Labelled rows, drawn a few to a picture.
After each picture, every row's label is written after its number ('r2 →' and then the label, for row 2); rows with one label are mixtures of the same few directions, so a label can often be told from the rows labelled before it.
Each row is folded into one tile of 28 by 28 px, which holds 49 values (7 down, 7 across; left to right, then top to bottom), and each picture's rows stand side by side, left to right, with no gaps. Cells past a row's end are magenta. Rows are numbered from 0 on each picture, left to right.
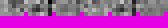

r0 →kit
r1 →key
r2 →key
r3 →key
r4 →key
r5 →key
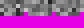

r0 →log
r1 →key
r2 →log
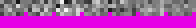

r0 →log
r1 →log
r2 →key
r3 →kit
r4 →key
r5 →key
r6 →log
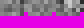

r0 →key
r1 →log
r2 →kit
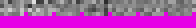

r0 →key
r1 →key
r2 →key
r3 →key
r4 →log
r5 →log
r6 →kit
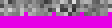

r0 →key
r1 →kit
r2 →log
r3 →kit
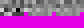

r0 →log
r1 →key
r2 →key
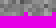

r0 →key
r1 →log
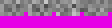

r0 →log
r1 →log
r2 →log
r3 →log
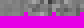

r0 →key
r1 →key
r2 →key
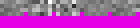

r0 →kit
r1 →key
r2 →log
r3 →log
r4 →kit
